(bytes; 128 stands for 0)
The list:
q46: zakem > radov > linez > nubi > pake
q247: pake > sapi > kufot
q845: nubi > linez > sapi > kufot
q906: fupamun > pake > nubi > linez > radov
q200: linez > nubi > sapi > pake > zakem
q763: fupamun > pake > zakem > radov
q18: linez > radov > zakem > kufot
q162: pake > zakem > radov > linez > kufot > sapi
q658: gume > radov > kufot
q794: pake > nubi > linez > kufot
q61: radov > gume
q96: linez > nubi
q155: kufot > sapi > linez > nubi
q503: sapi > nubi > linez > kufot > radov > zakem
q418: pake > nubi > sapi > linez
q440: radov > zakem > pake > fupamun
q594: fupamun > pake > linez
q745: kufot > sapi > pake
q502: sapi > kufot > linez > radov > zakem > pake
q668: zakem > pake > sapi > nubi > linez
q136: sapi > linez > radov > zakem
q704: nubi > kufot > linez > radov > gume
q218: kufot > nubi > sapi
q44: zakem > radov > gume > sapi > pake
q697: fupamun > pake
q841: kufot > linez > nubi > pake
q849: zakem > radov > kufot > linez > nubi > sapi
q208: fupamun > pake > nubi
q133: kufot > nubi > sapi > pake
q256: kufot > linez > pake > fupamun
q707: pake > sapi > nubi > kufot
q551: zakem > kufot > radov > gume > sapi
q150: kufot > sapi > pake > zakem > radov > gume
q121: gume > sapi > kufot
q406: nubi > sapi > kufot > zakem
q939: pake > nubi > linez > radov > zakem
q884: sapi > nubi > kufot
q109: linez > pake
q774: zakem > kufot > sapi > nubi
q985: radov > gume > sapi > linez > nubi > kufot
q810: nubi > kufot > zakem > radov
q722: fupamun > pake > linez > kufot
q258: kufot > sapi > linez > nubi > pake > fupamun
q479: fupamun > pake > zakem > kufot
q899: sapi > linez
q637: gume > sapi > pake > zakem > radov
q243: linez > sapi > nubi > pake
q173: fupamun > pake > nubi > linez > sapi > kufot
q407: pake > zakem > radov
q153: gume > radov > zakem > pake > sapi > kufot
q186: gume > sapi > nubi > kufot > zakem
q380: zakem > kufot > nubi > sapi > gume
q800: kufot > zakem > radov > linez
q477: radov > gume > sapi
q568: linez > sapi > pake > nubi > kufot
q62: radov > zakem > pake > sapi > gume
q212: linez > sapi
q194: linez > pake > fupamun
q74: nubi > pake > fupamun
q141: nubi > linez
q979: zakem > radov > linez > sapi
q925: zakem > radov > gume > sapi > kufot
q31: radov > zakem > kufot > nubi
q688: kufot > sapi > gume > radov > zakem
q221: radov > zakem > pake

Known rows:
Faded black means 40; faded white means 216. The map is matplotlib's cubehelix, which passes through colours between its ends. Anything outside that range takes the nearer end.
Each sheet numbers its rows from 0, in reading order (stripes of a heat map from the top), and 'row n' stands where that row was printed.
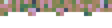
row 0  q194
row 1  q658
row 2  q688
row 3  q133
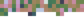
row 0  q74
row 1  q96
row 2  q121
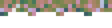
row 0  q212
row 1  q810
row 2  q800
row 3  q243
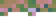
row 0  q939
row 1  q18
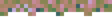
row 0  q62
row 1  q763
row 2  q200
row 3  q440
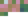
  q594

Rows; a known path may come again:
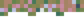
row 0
q979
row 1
q477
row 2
q841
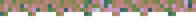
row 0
q200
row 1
q502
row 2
q150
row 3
q218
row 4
q763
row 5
q637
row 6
q133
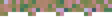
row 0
q256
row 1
q153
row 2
q810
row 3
q136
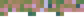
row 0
q162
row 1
q243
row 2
q774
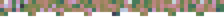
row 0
q697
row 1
q380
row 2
q31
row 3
q925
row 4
q96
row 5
q704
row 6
q194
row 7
q594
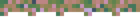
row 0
q406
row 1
q121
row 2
q186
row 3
q18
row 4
q479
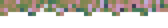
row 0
q722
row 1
q212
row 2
q800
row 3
q745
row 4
q221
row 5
q74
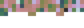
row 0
q208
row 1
q440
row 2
q61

